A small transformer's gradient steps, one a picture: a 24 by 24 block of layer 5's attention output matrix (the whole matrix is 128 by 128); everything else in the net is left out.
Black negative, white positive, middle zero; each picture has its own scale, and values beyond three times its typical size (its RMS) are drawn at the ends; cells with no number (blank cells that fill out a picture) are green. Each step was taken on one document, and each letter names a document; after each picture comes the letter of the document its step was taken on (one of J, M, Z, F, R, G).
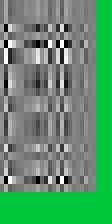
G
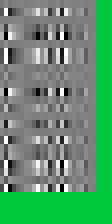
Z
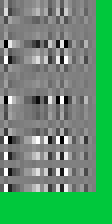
Z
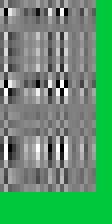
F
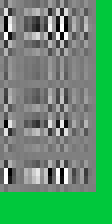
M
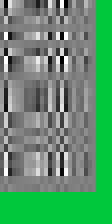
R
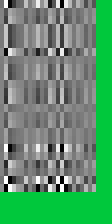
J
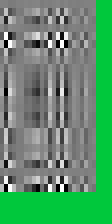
M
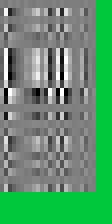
G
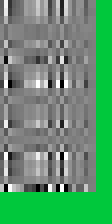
R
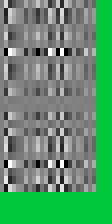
J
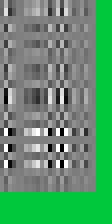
M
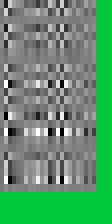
J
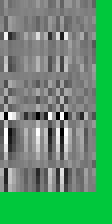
F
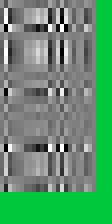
R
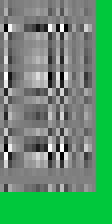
R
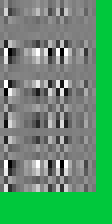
G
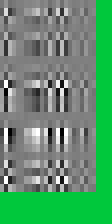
M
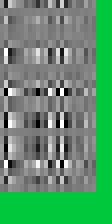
G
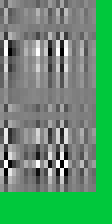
F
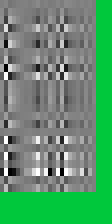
Z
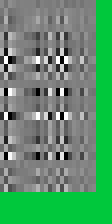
Z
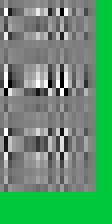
R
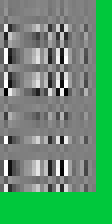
G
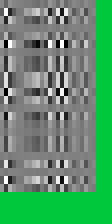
M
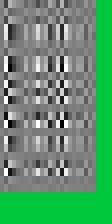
J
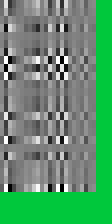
Z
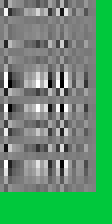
R
